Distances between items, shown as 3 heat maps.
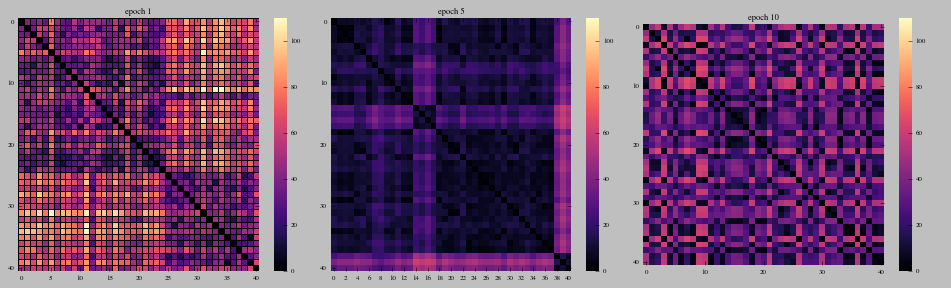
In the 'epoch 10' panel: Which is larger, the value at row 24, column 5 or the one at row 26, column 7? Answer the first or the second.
the second
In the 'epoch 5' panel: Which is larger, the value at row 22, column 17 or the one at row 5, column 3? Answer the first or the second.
the first
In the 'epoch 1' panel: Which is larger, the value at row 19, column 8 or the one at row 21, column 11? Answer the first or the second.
the first
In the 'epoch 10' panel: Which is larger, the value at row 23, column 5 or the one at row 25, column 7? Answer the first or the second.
the first
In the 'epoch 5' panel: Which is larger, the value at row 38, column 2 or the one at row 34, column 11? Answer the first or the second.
the first
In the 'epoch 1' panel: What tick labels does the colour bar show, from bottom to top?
0, 20, 40, 60, 80, 100
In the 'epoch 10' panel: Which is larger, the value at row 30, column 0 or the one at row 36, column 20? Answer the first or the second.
the second
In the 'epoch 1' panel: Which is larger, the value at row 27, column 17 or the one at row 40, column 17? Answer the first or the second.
the first
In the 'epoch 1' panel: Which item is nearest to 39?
35
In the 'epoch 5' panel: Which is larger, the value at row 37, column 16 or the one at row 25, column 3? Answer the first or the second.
the first
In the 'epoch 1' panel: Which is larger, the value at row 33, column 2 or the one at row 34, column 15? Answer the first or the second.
the first
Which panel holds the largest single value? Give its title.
epoch 1
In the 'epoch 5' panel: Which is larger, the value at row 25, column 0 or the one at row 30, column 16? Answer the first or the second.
the second
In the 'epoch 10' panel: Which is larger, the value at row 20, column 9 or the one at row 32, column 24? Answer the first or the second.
the first
